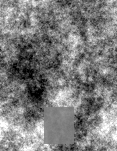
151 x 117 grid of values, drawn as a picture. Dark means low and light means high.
The bottom middle is the smoothest part. The ninth with the highest average is the bottom left. An odd patch, calmer than its surroundings, sits in the bottom middle. The middle left is the ninth with the lowest average.
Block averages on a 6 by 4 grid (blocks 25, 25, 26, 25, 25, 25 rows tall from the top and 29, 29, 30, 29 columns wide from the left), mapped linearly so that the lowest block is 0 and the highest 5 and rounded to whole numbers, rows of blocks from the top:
4 3 2 3
2 1 3 3
0 0 3 2
1 0 3 2
3 2 2 4
5 5 2 5
